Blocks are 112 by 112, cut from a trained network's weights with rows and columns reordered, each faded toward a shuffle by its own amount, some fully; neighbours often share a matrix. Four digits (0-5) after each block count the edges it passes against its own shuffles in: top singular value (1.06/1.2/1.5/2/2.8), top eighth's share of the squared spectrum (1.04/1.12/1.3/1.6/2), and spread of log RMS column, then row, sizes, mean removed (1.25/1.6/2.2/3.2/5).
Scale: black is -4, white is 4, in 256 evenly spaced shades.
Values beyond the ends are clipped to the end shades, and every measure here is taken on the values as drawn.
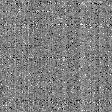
3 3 0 3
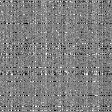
4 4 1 4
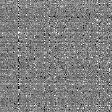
3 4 3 1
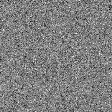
2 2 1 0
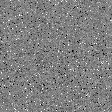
0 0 0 0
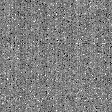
3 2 0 1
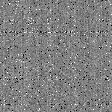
3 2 0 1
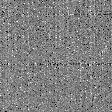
3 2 0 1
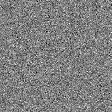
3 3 1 0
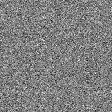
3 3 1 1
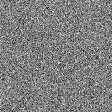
2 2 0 0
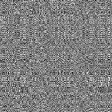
5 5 3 3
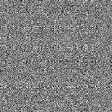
4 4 2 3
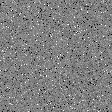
0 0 0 0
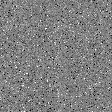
0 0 0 0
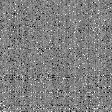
3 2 0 3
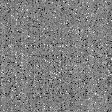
3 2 0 2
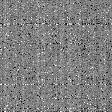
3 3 0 2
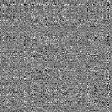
4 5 3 3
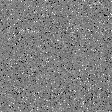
1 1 0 1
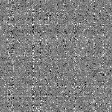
3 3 3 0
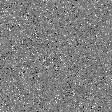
0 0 0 0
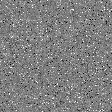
0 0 0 0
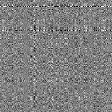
4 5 3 3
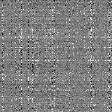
4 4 4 1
